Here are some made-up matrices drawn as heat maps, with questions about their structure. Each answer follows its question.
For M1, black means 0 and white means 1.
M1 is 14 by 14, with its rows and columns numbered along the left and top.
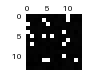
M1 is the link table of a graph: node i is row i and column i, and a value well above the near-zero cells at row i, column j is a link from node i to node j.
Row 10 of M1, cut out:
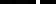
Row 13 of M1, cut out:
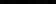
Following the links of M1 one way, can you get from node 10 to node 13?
no
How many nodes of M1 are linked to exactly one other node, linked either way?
1
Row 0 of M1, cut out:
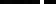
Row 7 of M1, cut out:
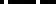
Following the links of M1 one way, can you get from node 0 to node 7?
no
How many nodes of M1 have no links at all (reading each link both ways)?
3
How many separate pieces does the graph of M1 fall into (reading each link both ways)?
4
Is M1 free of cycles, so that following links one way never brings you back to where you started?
yes
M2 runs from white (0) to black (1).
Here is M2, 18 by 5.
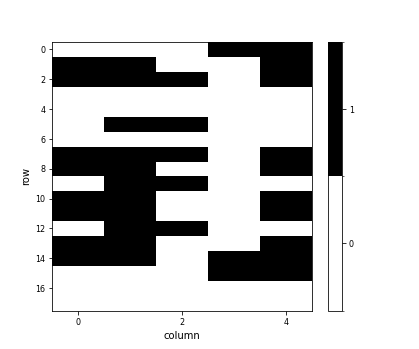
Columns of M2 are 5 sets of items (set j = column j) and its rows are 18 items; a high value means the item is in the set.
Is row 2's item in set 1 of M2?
yes
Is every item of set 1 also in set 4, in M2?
no
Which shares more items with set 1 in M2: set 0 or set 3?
set 0
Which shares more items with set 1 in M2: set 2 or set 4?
set 4
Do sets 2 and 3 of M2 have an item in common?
no
